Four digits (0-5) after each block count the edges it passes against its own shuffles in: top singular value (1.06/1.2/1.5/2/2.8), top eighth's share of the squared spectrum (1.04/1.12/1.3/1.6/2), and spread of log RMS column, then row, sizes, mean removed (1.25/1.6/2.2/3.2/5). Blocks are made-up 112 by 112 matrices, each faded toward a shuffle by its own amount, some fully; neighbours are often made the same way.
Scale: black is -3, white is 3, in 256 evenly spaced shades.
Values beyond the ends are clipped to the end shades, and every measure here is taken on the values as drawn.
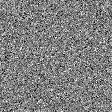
0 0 0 0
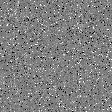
2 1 0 0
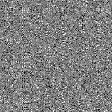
4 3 2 1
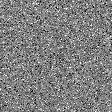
1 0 0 0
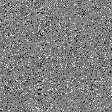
3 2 1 2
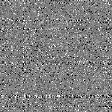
4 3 2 3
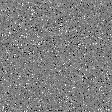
1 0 0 0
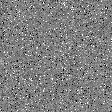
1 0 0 0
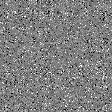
2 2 1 1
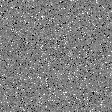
0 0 0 0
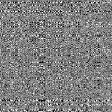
4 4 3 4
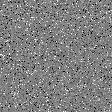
0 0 0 0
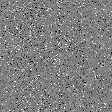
3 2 1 0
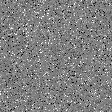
0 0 0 0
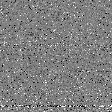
2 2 0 3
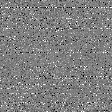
2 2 0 3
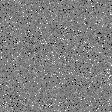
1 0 0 1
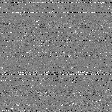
3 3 0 3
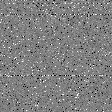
2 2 0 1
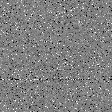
2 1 0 1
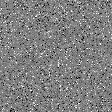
2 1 0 0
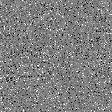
3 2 0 1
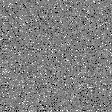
3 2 0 1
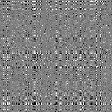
5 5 4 4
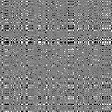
5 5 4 4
